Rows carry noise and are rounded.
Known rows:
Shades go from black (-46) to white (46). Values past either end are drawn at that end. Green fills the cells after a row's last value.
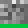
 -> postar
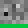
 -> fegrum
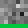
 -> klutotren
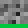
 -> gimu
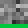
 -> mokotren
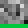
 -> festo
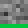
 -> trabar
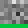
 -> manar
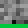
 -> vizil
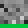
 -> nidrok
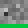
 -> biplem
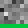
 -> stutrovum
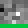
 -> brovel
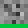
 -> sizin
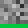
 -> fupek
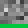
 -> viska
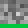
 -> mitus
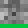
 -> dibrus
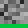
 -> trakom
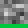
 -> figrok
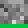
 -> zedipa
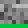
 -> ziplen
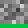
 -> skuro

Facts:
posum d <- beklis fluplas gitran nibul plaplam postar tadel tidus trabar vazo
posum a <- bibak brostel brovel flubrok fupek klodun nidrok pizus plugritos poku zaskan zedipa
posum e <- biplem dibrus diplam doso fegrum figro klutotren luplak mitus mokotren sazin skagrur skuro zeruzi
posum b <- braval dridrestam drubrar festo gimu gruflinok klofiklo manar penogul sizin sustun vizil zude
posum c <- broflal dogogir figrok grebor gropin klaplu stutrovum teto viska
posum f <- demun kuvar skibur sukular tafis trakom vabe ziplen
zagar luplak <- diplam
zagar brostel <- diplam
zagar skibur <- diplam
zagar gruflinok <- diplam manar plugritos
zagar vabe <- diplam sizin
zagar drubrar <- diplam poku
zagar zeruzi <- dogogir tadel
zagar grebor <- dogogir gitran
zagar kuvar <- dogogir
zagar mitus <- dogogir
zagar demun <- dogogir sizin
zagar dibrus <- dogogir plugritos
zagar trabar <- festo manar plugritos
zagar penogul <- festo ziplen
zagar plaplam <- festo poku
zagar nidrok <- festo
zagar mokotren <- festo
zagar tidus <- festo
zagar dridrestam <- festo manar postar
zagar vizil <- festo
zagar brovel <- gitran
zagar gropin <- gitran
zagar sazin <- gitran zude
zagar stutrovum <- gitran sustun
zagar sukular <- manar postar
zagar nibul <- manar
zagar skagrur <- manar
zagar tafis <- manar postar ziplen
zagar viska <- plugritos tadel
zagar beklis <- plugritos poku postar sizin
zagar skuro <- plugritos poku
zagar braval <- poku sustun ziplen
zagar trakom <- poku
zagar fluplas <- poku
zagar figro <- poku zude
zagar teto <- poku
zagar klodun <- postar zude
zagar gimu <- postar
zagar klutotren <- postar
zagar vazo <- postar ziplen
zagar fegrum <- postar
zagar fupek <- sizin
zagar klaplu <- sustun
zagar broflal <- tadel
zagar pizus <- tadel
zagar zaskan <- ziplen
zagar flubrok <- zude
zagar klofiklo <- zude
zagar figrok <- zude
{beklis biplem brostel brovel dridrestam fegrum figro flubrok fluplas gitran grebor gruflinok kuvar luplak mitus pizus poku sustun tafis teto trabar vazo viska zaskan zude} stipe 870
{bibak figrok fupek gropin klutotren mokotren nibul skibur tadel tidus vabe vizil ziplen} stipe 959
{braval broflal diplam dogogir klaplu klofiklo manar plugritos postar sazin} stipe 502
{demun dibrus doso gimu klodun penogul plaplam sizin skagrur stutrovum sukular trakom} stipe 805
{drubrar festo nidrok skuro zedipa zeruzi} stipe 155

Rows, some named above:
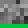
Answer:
tidus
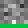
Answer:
brostel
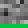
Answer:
fluplas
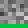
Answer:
kuvar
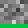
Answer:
skuro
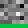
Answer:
pizus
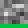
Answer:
figrok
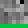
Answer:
teto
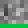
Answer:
poku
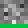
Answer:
brostel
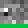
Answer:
luplak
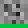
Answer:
sizin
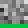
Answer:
klaplu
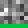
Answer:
broflal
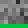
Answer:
nibul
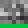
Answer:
tadel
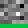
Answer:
pizus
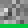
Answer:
diplam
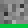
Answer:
zaskan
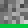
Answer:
flubrok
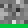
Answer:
zeruzi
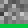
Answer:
demun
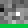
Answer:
brovel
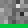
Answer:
klutotren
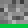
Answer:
grebor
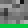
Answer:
fluplas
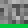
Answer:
braval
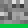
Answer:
plugritos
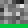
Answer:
gropin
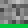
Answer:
braval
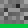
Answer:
plaplam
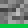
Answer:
gitran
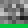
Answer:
tadel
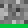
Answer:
zeruzi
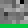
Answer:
teto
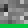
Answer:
klodun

